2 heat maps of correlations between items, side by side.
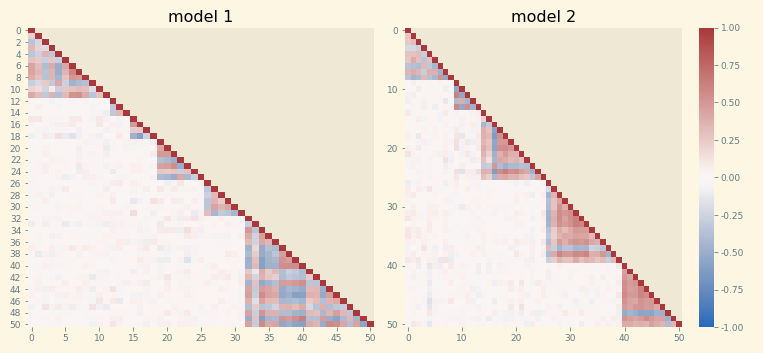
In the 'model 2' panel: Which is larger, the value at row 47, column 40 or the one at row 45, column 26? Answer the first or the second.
the first
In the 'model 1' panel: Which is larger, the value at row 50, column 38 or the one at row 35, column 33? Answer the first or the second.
the second
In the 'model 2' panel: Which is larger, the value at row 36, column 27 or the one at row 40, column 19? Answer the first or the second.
the first
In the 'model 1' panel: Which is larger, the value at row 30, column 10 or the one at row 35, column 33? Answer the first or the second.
the first
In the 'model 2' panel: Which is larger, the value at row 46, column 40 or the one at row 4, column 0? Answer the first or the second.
the first
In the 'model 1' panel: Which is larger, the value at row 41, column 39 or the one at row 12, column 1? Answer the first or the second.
the second
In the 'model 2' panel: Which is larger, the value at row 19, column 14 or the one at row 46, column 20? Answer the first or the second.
the first
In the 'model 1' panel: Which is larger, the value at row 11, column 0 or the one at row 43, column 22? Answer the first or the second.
the first
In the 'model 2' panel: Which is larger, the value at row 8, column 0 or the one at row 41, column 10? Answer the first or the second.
the second
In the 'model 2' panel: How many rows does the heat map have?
51
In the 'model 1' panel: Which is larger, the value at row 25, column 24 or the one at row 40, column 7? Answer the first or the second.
the second
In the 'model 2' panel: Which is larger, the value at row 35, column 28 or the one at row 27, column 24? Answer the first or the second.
the first
